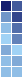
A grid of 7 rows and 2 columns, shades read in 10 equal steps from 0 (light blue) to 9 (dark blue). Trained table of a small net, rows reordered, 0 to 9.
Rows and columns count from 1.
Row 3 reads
1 5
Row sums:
15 10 6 4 2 3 2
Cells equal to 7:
1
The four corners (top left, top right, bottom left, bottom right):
9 6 1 1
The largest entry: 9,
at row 1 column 1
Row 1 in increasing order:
6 9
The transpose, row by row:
9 3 1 0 2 1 1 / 6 7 5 4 0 2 1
